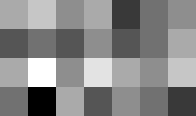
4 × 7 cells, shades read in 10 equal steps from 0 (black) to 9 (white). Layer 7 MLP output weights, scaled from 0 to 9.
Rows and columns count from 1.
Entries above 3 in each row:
6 4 7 4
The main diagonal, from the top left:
6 4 5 3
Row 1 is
6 7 5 6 2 4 5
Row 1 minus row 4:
2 7 -1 3 -3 0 3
